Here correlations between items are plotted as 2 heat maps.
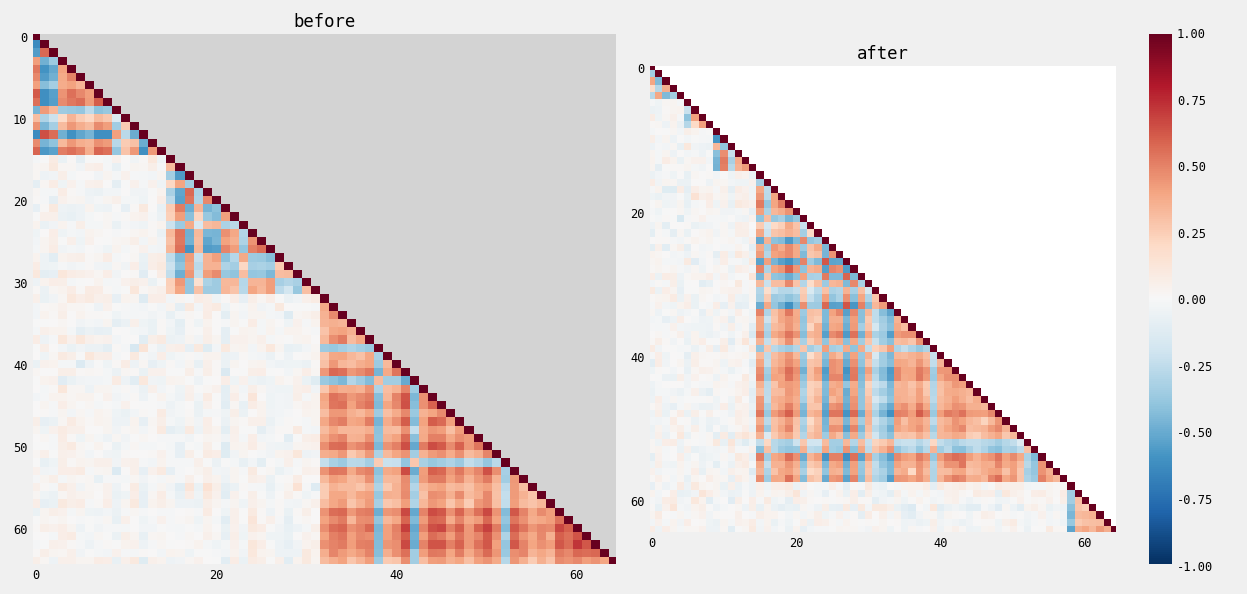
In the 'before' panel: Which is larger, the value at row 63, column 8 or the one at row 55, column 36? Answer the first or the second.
the second
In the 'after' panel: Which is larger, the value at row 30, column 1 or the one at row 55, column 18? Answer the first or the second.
the second
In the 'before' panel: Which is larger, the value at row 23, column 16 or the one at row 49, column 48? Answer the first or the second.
the second
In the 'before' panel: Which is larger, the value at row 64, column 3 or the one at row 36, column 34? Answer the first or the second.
the second
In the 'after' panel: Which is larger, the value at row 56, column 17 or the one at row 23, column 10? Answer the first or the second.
the first
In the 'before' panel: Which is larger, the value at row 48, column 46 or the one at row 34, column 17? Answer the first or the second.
the first
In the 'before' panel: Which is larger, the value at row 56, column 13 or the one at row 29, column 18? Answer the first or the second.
the first
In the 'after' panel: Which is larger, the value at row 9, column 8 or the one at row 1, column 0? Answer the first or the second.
the first
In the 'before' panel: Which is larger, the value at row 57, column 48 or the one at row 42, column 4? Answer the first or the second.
the first
